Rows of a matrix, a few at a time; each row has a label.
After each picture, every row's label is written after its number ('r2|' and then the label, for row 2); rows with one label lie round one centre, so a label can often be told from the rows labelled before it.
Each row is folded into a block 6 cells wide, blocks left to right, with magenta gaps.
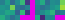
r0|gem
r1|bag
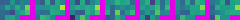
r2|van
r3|van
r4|van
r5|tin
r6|bag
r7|van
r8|van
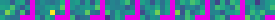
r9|gem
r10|bag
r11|bag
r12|tin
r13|bag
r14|tin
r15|van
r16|bag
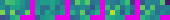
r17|tin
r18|tin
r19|tin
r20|gem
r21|gem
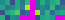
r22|bag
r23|tin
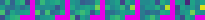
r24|tin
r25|tin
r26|bag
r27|van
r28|van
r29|bag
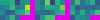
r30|van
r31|van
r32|tin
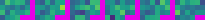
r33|tin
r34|van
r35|van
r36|bag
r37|van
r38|tin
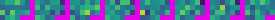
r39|tin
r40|gem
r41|bag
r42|gem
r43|tin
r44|gem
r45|gem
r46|tin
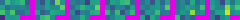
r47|tin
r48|van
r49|van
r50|tin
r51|bag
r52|bag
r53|bag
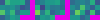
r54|tin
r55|tin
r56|gem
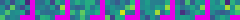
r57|gem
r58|van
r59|tin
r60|bag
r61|bag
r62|van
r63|van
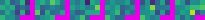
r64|gem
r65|tin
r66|van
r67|gem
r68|gem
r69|bag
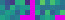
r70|gem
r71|tin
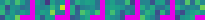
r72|tin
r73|bag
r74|tin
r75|gem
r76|gem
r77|van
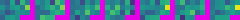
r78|van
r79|van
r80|bag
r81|gem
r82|van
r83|bag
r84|van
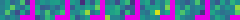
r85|gem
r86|tin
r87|bag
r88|gem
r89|bag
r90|gem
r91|van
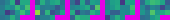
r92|van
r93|tin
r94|van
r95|van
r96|tin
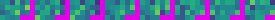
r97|bag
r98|gem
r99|gem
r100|bag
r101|bag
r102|tin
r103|tin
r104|tin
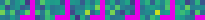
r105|tin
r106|tin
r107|bag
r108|gem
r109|bag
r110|gem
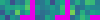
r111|bag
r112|van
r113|tin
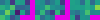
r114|gem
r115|gem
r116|bag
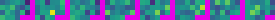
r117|gem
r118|bag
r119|gem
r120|tin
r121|bag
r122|van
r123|tin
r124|gem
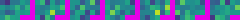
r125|van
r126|bag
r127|gem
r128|gem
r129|bag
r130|tin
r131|van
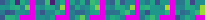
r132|van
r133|van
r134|van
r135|van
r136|van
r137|van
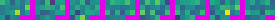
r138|bag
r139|van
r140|van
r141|tin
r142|tin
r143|tin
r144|bag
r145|tin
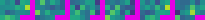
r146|van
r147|tin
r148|gem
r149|gem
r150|van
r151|bag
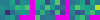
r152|van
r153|gem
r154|van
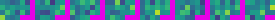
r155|gem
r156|van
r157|tin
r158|van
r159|bag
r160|gem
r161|bag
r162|bag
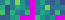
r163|tin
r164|gem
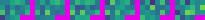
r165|tin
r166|tin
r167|tin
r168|tin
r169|gem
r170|bag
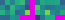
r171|tin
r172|tin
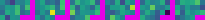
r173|bag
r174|bag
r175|tin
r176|van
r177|gem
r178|tin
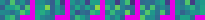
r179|van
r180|gem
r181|van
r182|gem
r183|gem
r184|van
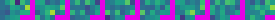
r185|van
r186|bag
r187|tin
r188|tin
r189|tin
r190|bag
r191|tin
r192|van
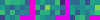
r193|tin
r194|gem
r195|van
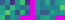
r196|gem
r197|van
